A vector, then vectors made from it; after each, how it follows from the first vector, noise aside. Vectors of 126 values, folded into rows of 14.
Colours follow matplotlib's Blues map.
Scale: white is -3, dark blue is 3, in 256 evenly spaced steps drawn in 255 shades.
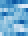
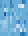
partly zeroed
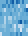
partly zeroed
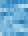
shrunk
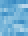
shrunk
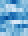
wrapped around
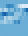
partly zeroed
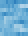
shrunk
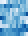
wrapped around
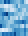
reversed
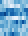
wrapped around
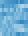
shrunk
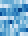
wrapped around
